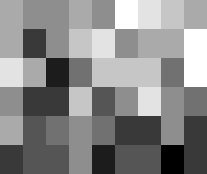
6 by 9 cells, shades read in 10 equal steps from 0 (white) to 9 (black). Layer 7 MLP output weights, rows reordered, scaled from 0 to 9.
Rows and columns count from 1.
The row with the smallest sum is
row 1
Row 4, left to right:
4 7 7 2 6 4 1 4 5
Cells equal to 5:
5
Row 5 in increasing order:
3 4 4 5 5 6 7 7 7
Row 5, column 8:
4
